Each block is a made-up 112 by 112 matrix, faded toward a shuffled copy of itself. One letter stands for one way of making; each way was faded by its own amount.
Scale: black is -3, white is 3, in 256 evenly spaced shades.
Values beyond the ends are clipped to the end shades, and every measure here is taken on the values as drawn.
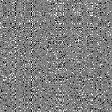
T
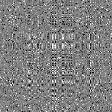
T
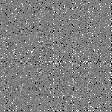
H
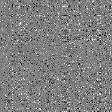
H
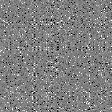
H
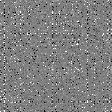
H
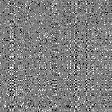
T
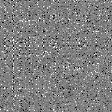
H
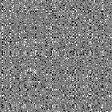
T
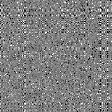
T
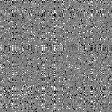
T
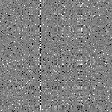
T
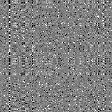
T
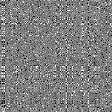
T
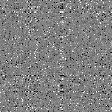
H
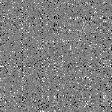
H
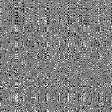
T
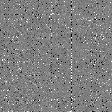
H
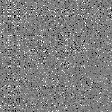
H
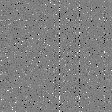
H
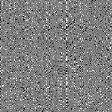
T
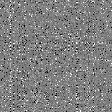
H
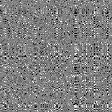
T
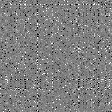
H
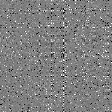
H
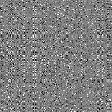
T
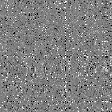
H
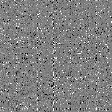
H
